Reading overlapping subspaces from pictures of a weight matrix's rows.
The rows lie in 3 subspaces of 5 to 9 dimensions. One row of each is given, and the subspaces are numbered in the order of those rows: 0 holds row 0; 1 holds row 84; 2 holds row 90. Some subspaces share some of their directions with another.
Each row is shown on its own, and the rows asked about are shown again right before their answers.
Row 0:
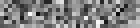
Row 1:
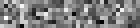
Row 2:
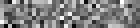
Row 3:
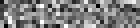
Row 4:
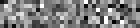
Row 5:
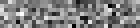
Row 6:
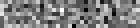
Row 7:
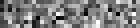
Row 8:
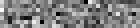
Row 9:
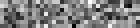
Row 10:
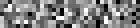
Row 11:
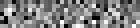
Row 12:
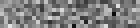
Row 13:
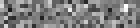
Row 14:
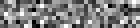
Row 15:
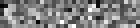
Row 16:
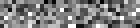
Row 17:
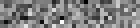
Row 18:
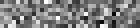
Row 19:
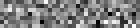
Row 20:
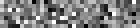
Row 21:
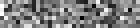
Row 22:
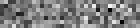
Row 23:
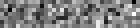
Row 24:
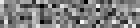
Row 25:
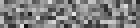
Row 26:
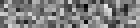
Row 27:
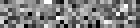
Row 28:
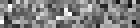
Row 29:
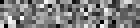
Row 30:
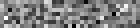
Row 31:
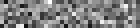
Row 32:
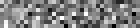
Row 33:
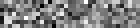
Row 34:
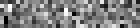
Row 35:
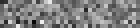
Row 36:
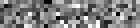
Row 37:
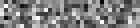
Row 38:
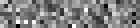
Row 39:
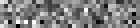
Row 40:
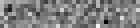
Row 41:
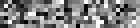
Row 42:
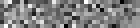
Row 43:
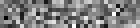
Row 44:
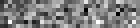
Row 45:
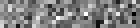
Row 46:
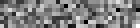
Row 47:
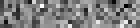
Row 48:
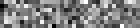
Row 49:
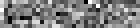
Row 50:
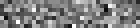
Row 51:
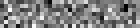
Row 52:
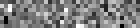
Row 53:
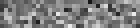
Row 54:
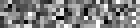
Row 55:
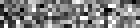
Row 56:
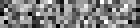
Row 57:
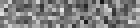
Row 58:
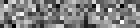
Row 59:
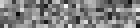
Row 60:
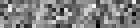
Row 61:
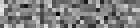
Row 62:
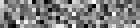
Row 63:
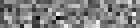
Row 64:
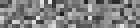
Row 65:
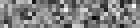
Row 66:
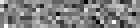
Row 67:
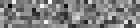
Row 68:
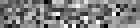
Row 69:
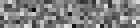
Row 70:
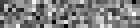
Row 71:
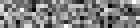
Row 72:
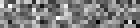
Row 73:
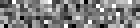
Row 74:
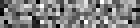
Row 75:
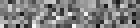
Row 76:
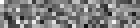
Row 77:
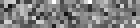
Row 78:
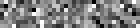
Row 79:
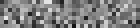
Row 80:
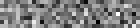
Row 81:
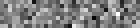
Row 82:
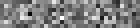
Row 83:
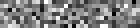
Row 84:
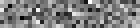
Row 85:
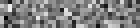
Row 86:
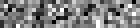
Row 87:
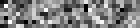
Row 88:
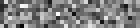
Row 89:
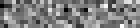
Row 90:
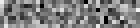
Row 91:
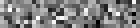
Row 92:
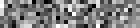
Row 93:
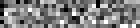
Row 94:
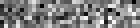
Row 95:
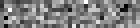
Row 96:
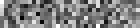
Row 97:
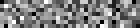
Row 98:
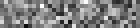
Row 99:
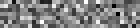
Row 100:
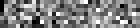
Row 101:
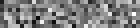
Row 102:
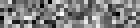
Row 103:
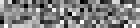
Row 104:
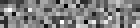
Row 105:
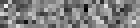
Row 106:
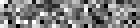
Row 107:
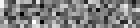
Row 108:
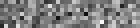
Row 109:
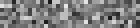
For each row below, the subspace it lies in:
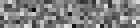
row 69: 2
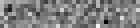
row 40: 1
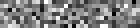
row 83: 2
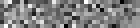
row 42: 1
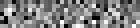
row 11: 1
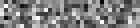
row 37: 0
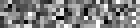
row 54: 0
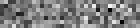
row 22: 2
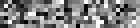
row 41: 0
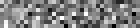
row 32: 1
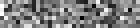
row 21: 2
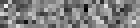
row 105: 0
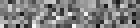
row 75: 2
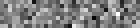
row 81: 1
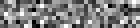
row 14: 2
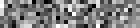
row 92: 2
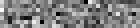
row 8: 1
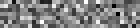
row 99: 1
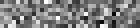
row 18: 2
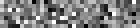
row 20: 2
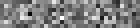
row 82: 1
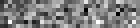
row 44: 0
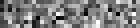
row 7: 2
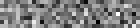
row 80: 1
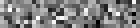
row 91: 2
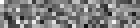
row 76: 2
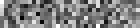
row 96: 0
